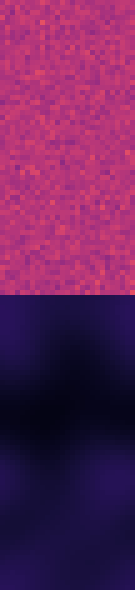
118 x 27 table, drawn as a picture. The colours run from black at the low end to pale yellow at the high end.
The table splits into 2 rows of 1 panel. Panel 1,1: middling, fine-grained, faint in contrast. Panel 2,1: very low, smooth, faint in contrast.
